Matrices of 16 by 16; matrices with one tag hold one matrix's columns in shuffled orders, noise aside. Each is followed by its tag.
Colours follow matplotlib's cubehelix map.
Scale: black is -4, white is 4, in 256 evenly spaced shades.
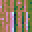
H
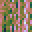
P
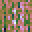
P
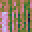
H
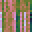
H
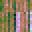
H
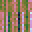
H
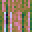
H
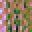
P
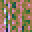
P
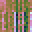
H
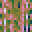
P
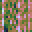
P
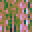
P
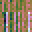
H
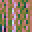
P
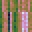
H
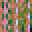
P
